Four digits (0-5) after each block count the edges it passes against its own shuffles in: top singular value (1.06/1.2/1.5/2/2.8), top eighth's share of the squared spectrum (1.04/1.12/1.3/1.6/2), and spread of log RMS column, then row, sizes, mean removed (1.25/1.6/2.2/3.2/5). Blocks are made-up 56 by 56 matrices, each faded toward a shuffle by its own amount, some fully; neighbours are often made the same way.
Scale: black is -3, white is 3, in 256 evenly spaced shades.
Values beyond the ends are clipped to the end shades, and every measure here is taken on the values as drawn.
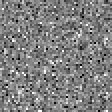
0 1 2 0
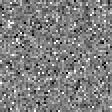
0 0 0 0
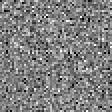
0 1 0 1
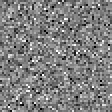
0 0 0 0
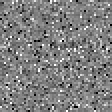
1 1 0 0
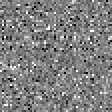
3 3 1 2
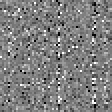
3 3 2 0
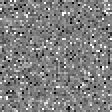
0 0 0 0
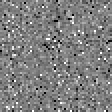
2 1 0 0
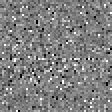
1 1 0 1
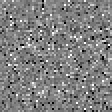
0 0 0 0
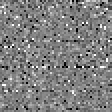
2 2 0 2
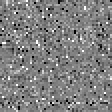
1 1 0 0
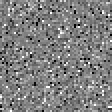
0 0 0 0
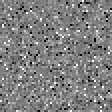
0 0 0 0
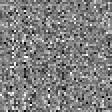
3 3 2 0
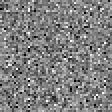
2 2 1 0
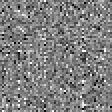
3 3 2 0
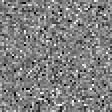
1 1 0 0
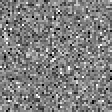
1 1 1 0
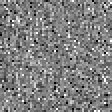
2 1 0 0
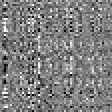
4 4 3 2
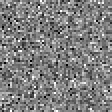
2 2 0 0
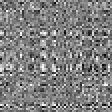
5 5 3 3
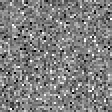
2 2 0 0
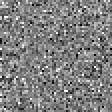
3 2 1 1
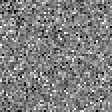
2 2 0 0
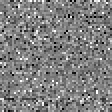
1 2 0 2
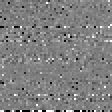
3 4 0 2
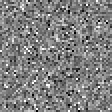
0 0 2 0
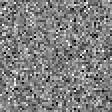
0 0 1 0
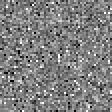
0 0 0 0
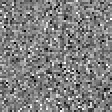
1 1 1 0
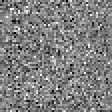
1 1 1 0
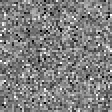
0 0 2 0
